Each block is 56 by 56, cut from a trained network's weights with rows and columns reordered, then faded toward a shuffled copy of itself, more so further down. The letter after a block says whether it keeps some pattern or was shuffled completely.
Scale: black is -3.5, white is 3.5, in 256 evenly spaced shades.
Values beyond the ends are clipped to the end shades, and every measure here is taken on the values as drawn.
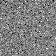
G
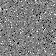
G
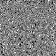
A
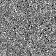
G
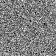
G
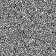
G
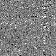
A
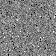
G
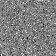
G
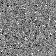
A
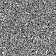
G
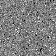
G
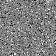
G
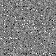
A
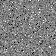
G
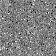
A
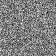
G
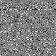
A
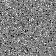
G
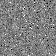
G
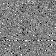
A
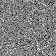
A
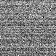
A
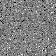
G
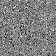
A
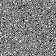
G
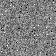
G
